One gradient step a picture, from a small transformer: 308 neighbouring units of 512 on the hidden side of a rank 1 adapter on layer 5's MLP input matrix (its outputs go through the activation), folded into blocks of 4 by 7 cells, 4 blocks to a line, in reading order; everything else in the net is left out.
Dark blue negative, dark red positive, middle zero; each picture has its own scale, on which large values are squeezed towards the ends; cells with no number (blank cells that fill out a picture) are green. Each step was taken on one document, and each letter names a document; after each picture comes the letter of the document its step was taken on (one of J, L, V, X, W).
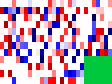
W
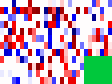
W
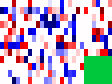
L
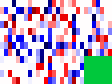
W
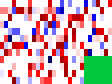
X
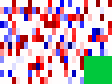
X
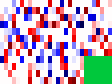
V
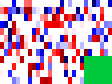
X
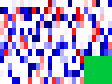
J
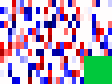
J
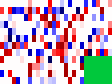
X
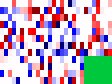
W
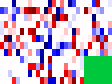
W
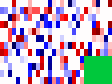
J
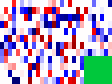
V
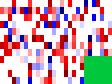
X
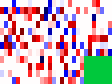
W
